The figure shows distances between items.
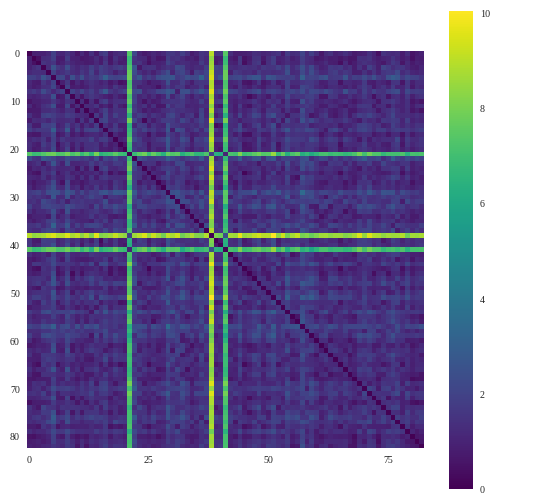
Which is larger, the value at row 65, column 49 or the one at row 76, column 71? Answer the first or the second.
the second
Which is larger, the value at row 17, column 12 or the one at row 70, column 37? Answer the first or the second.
the second
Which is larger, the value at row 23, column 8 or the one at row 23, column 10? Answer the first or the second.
the first
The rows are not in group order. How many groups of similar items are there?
2
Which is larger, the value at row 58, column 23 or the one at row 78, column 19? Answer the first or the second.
the first
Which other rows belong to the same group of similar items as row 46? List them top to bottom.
0, 1, 2, 3, 4, 5, 6, 7, 8, 9, 10, 11, 12, 13, 14, 15, 16, 17, 18, 19, 20, 22, 23, 24, 25, 26, 27, 28, 29, 30, 31, 32, 33, 34, 35, 36, 37, 39, 40, 42, 43, 44, 45, 47, 48, 49, 50, 51, 52, 53, 54, 55, 56, 57, 58, 59, 60, 61, 62, 63, 64, 65, 66, 67, 68, 69, 70, 71, 72, 73, 74, 75, 76, 77, 78, 79, 80, 81, 82
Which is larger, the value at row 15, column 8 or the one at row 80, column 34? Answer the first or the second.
the first
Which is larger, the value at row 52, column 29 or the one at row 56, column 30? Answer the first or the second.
the first
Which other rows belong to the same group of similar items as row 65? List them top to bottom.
0, 1, 2, 3, 4, 5, 6, 7, 8, 9, 10, 11, 12, 13, 14, 15, 16, 17, 18, 19, 20, 22, 23, 24, 25, 26, 27, 28, 29, 30, 31, 32, 33, 34, 35, 36, 37, 39, 40, 42, 43, 44, 45, 46, 47, 48, 49, 50, 51, 52, 53, 54, 55, 56, 57, 58, 59, 60, 61, 62, 63, 64, 66, 67, 68, 69, 70, 71, 72, 73, 74, 75, 76, 77, 78, 79, 80, 81, 82
